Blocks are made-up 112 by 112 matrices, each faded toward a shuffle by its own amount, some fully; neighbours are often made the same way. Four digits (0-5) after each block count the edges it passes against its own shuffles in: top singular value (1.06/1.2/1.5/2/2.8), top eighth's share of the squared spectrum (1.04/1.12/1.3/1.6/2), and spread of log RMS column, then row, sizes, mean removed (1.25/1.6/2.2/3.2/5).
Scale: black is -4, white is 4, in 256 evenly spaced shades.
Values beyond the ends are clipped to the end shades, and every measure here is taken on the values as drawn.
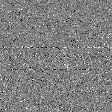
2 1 0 2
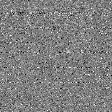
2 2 0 3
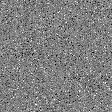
0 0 0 0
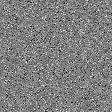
0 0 0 0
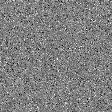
0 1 0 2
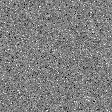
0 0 0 0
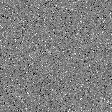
0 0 0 0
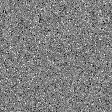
2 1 0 0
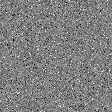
1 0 0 0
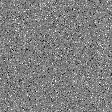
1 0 0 0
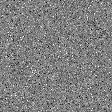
1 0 0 0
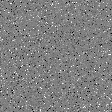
2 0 0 0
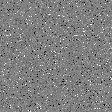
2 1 0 0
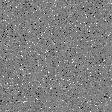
2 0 0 0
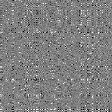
5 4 3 3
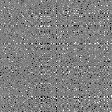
5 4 3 3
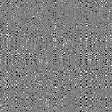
5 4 3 3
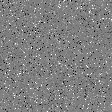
0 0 0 0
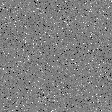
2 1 0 0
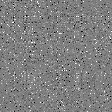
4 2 1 1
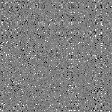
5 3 2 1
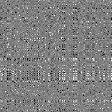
5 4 3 3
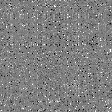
4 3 1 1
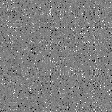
4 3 1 1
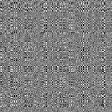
5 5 4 4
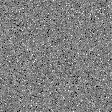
2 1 0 0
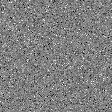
3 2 0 0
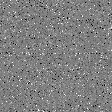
3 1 0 1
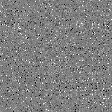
4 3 1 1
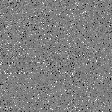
3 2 1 1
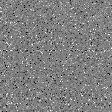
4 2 1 1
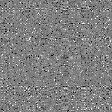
4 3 2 2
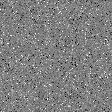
2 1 0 0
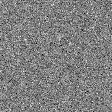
0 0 0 0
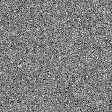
3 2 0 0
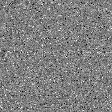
0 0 0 2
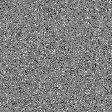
3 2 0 1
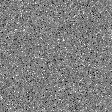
1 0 0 0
